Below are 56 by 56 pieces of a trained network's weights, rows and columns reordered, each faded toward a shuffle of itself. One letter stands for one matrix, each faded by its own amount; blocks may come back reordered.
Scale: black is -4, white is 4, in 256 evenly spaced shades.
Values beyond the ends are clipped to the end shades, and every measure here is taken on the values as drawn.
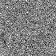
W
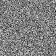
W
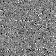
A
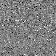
A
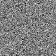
W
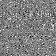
A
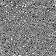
A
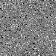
A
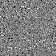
A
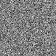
W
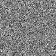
W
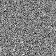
W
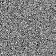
W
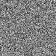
W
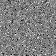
A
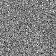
W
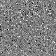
A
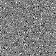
A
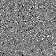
A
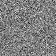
W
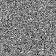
W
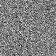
W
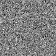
W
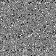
A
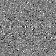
A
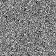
W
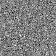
W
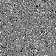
A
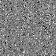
A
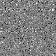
A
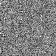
W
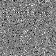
A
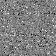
A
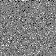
A
